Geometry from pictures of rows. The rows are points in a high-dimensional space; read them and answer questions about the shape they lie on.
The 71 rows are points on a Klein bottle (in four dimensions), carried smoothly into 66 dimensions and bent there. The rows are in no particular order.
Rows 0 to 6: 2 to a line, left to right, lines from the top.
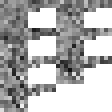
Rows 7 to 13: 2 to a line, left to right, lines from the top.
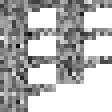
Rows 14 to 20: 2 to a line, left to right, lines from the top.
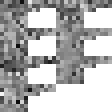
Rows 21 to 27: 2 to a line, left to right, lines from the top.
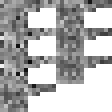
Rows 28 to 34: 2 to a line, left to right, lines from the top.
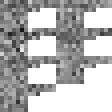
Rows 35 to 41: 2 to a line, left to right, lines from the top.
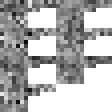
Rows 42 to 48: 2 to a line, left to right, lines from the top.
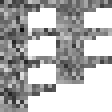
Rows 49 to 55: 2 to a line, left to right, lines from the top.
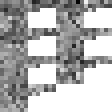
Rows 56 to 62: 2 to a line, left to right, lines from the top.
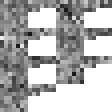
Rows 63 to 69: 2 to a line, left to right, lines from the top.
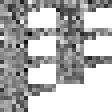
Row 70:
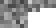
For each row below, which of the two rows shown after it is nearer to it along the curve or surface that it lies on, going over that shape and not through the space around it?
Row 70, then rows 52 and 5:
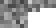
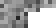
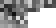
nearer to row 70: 5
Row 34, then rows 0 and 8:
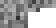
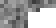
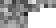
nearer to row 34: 0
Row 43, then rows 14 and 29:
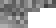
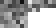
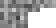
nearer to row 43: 14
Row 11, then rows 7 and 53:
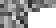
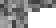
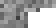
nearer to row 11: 7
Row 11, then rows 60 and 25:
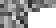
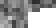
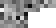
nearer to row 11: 60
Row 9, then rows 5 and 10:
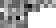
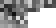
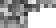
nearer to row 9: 10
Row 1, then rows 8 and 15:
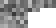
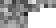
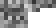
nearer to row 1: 8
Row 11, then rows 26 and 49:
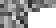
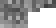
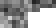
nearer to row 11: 49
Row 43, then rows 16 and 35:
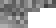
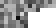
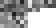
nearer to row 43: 35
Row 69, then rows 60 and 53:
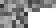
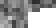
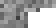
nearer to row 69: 60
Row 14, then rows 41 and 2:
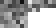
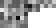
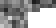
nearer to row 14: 41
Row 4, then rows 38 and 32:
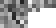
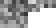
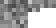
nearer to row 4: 38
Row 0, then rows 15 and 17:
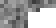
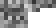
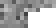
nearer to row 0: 17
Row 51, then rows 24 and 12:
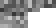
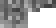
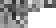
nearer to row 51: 24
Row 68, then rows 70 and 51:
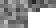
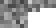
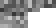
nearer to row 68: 51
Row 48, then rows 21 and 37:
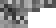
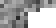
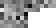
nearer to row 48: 21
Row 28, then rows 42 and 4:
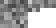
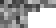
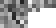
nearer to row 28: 42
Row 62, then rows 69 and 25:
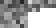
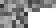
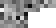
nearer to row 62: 25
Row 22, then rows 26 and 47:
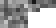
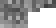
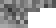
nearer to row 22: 26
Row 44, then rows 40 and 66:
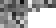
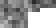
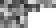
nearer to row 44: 66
